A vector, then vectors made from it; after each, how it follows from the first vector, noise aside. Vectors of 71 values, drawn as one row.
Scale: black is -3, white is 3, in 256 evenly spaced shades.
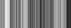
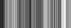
reversed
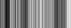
negated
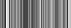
sign-scrambled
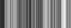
reversed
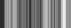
reversed
